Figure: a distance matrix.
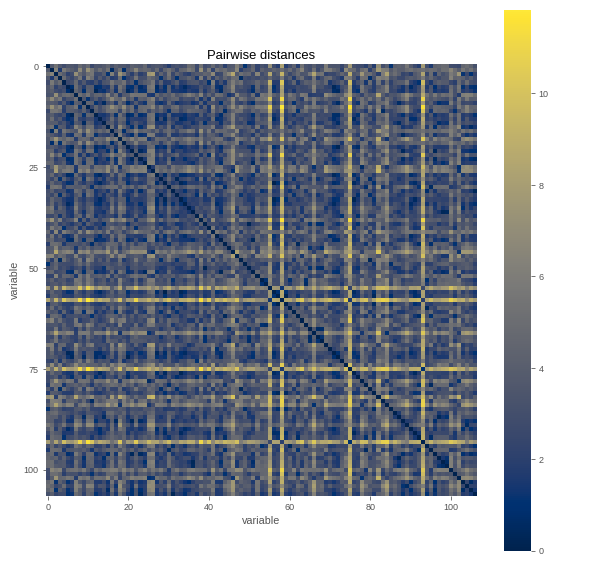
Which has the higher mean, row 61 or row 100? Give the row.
100
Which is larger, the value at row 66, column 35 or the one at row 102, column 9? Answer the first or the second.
the first
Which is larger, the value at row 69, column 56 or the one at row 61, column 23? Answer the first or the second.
the first
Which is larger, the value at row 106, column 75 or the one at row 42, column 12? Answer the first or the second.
the first
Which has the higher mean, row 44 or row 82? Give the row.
82
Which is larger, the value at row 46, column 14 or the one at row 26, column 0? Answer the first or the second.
the first
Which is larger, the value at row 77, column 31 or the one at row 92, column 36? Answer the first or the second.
the second
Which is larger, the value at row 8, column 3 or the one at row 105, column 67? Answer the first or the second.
the first
